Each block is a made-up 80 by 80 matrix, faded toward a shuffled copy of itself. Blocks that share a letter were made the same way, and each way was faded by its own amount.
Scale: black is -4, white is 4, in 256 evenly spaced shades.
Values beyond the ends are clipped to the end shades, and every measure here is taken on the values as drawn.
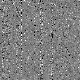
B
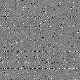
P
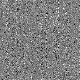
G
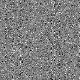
G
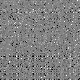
P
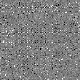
P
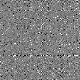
P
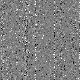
B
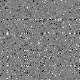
P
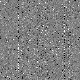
B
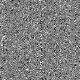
G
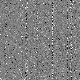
B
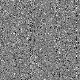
G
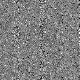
G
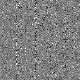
B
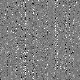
B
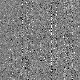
G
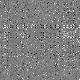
P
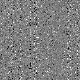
B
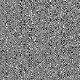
G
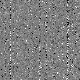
B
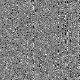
G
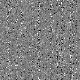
B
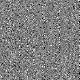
G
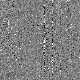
G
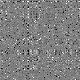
P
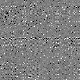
P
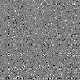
P
